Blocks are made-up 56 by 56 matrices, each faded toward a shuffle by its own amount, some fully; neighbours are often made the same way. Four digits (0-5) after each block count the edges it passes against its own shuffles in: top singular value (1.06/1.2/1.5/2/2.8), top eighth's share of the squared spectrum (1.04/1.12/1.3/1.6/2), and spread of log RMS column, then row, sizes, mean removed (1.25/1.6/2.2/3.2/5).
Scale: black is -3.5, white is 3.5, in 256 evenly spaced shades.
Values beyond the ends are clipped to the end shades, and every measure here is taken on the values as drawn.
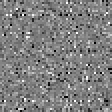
3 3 2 2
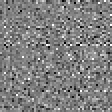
4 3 2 2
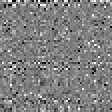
4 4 2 2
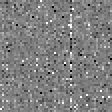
3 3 1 0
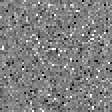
2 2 0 0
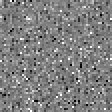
2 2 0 0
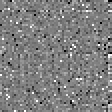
3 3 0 0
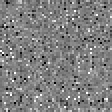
3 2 1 0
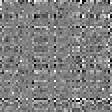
5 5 3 3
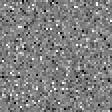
0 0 0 0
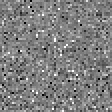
3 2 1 0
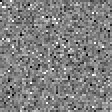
0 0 0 0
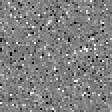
0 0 0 0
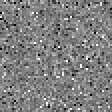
0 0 0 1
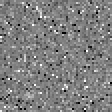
0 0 0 0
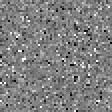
1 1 1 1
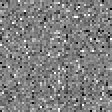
1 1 1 0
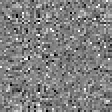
4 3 2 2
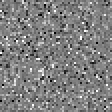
1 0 0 0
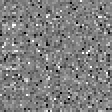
3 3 1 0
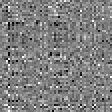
4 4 3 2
